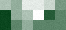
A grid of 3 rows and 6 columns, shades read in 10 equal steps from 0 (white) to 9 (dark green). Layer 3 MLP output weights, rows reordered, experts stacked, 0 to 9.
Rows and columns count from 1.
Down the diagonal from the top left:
3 4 4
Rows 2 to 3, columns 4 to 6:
0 8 6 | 6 6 6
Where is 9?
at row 2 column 1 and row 3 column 1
